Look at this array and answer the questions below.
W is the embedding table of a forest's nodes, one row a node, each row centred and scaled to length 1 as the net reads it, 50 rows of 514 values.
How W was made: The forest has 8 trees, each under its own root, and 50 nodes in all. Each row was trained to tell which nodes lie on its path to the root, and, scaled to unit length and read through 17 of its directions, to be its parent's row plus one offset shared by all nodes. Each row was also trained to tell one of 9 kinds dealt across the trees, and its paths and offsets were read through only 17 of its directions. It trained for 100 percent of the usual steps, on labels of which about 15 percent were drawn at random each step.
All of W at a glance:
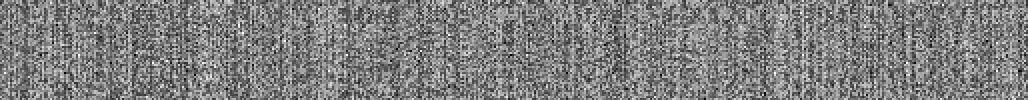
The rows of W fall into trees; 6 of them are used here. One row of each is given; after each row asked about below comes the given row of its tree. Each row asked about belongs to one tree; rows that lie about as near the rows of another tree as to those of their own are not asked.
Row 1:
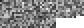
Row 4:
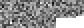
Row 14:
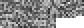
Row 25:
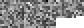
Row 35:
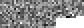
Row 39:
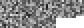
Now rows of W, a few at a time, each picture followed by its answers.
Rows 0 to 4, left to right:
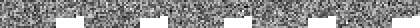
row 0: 39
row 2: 35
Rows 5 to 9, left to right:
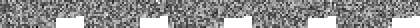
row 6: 39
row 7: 14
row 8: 14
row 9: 4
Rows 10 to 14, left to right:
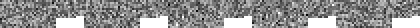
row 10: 39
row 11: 39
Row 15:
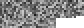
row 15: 39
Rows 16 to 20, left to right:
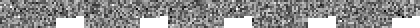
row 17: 14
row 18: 35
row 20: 35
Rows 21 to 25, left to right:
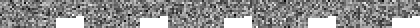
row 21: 35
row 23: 39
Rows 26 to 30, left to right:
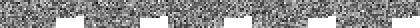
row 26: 14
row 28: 35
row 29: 14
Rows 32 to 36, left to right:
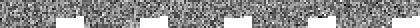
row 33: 14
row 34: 39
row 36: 35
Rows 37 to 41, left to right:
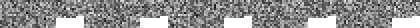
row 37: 35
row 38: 35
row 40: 14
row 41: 4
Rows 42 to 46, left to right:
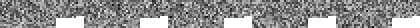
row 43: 39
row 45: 25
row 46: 4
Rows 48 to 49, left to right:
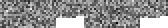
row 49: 1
